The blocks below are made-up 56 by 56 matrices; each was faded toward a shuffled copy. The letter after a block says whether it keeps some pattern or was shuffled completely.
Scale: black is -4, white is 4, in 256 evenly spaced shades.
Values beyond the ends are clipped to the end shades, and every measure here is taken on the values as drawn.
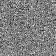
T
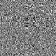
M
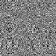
M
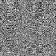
M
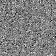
T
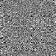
M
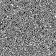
T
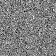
T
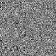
M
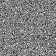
T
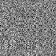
M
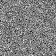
T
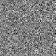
M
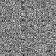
M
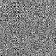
M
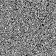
T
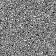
T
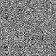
M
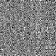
M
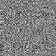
M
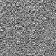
M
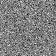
T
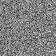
T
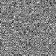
M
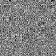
M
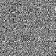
M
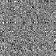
M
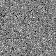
T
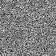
T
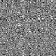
M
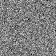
T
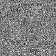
M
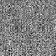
M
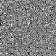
M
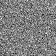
T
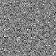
M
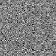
M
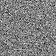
T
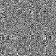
M
